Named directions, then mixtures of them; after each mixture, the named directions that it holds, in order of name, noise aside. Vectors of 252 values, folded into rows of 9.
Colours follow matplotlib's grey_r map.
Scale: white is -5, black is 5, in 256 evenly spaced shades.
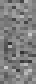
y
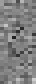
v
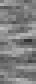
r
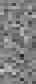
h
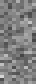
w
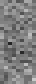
v, y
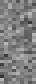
w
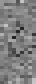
v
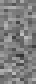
h, v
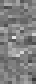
r, v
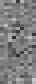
v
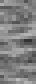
r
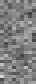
w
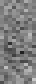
v, y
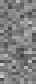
w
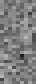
h, w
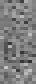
y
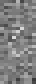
v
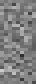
h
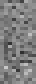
y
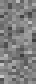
w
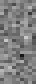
h, w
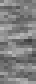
r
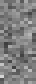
w, y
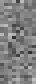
v, w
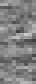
r, w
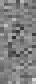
v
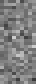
h, v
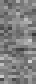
r, w
